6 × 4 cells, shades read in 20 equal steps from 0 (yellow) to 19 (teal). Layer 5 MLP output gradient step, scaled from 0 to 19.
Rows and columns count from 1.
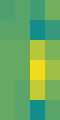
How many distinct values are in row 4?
3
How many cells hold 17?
0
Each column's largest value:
14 13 19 16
